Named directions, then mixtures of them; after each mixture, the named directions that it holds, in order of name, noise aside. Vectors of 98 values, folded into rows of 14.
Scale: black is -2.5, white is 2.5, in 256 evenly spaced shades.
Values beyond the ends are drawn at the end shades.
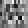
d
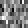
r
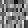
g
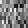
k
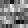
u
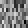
g, k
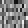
g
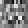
d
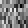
k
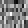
g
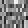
g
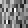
k, r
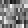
g, u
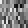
k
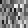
k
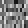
g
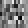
d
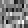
g, u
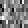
r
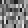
g, k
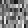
g, k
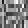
g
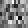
d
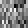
k
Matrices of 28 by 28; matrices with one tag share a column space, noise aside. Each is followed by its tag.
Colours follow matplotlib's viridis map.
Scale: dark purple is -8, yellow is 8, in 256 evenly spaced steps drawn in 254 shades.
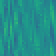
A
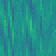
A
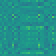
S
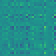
S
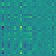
S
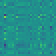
S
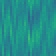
A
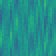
A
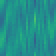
A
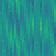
A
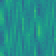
A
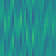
A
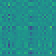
S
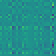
S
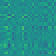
S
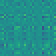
S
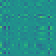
S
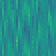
A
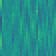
A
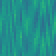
A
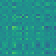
S
